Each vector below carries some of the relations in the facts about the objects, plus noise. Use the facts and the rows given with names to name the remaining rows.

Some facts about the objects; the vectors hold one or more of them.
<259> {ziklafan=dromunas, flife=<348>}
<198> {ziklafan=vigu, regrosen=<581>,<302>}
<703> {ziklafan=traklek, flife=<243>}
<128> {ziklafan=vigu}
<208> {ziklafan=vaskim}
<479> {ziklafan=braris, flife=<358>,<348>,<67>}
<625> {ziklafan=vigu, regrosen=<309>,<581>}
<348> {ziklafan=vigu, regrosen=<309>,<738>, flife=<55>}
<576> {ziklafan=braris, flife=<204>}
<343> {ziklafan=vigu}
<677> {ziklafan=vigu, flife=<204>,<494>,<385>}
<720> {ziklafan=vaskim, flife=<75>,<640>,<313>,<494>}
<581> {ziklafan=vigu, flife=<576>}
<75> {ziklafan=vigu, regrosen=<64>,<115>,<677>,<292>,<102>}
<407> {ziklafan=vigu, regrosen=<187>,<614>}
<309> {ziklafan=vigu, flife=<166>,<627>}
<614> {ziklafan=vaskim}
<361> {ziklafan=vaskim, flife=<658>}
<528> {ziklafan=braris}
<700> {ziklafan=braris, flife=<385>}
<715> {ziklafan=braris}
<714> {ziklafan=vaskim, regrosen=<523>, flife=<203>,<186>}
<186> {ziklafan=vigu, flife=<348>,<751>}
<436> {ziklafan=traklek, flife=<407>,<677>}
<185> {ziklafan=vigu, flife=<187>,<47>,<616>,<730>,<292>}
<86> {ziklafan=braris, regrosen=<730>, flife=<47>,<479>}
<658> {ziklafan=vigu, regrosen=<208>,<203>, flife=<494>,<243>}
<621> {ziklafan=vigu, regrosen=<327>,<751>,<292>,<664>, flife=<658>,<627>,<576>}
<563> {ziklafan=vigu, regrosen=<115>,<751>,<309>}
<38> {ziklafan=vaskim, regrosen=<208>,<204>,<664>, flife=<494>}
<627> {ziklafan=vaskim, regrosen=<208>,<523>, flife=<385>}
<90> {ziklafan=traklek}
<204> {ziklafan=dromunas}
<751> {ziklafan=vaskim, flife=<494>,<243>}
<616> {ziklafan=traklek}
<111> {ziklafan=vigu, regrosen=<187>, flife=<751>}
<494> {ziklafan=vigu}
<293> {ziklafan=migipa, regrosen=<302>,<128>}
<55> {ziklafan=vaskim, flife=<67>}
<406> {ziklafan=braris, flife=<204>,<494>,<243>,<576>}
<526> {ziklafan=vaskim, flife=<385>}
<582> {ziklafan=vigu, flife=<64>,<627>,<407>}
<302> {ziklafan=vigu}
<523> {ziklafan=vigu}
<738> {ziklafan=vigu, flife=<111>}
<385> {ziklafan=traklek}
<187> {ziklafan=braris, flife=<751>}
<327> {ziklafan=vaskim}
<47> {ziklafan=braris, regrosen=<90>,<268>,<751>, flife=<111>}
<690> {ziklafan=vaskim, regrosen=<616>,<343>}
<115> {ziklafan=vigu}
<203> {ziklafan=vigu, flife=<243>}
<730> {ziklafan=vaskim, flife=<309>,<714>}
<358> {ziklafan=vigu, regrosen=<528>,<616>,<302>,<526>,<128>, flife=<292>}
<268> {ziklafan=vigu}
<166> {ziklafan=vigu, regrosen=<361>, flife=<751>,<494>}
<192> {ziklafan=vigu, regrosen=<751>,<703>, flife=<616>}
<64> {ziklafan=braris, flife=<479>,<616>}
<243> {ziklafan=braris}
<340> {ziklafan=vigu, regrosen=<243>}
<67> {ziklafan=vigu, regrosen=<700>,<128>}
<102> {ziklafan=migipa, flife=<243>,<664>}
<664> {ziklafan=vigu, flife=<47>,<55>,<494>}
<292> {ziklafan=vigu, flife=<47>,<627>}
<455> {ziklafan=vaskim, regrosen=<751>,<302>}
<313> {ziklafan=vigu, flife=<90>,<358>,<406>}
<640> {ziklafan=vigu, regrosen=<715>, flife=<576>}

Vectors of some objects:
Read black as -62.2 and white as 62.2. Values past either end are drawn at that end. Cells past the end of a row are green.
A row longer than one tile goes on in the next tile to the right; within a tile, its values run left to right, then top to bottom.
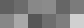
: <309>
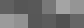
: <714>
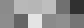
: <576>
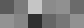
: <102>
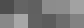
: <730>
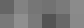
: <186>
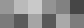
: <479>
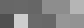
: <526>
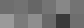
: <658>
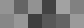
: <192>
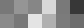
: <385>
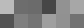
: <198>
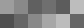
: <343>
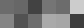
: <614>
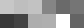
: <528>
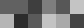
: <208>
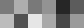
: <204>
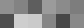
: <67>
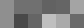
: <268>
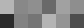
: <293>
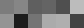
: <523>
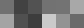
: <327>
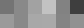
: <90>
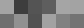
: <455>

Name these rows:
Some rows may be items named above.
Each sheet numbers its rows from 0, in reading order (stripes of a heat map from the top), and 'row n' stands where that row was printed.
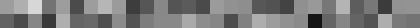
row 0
<86>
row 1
<259>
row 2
<55>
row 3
<627>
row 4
<563>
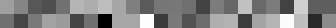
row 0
<340>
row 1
<715>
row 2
<614>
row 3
<494>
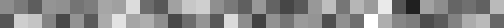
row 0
<67>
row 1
<616>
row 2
<700>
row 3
<690>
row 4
<243>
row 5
<343>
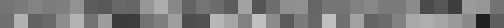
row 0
<581>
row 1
<720>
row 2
<115>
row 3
<292>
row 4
<581>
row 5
<627>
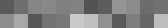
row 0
<309>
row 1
<292>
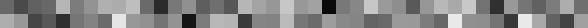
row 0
<38>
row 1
<576>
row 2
<523>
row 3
<47>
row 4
<703>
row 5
<576>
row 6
<358>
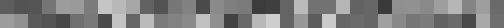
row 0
<714>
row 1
<187>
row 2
<407>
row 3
<751>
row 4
<625>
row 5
<436>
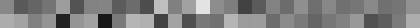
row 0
<75>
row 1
<523>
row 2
<64>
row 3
<203>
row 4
<738>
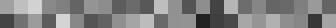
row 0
<700>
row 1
<343>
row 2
<621>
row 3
<348>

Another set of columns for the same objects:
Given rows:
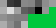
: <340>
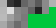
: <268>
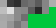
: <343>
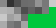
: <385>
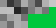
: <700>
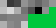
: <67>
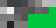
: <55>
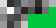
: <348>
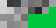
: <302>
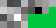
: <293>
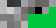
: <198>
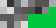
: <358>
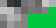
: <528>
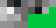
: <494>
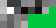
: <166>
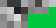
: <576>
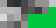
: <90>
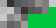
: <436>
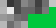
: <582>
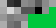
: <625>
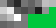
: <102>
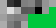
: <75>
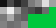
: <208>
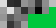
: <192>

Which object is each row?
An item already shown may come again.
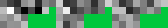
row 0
<658>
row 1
<309>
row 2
<700>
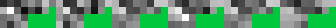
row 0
<38>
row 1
<621>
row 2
<64>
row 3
<102>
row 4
<64>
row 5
<204>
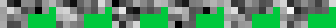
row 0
<563>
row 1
<243>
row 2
<627>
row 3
<455>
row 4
<581>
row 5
<292>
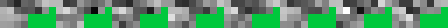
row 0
<204>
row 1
<67>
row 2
<690>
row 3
<90>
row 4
<259>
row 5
<616>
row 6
<187>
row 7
<576>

